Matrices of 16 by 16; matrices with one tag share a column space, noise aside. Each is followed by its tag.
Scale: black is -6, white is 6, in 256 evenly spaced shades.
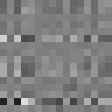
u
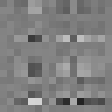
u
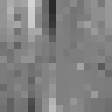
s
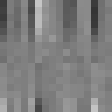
s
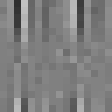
s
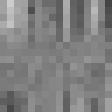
s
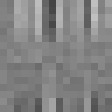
s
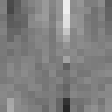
s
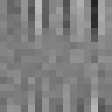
s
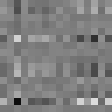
u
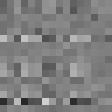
u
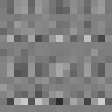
u
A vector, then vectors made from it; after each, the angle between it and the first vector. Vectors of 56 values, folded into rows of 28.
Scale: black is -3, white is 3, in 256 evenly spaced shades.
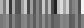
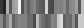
orthogonal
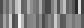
partly opposed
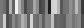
partly opposed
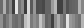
partly opposed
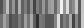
partly aligned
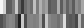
orthogonal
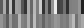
nearly opposite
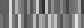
partly opposed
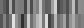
partly opposed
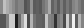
orthogonal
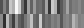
partly opposed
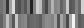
orthogonal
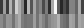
nearly opposite
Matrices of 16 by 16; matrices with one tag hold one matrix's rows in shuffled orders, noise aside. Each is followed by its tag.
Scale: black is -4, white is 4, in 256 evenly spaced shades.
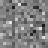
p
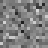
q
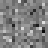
p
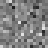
p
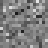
q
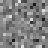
p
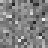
p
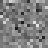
q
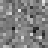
p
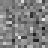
p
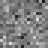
q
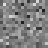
q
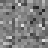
p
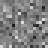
p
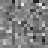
p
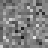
q
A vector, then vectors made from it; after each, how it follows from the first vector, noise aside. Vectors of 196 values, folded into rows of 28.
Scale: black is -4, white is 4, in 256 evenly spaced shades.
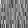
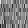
sign-scrambled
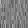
shrunk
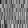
sign-scrambled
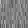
shrunk
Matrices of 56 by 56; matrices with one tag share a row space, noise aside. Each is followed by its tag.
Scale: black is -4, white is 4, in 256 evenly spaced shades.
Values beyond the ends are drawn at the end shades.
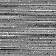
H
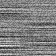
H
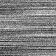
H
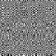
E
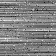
H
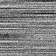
H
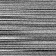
H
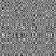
E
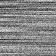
H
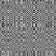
E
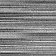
H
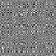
E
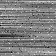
H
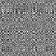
E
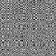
E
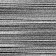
H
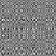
E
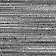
H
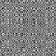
E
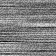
H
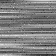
H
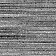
H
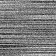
H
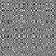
E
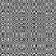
E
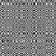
E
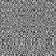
E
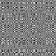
E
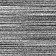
H
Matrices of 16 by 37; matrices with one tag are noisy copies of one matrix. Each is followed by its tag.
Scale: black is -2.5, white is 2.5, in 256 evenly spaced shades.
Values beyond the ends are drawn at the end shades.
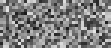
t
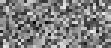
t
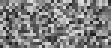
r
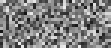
t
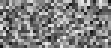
r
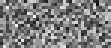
t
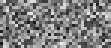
t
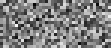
t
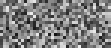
t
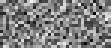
t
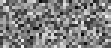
t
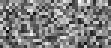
r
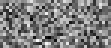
r
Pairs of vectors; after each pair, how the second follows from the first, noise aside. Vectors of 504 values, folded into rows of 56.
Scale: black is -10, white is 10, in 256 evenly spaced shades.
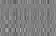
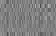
reversed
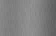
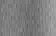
negated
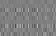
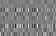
scaled up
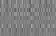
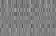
negated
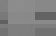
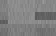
copied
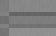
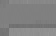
partly zeroed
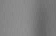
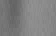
reversed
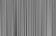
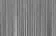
negated
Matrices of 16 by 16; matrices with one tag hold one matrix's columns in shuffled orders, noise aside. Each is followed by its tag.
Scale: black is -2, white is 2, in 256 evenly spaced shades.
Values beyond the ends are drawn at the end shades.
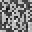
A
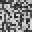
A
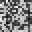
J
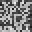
J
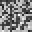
J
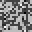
J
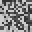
J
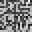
J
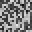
A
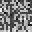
J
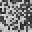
J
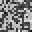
A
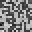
A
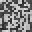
A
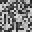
A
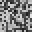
A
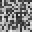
J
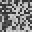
J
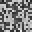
A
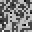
A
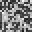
A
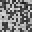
A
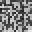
J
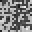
J
